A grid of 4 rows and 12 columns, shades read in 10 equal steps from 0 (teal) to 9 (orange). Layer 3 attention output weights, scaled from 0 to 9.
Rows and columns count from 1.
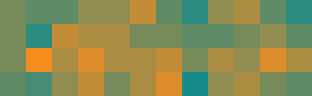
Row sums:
46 50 75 53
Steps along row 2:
down up down same down same down same up up down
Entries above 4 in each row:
5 4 10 6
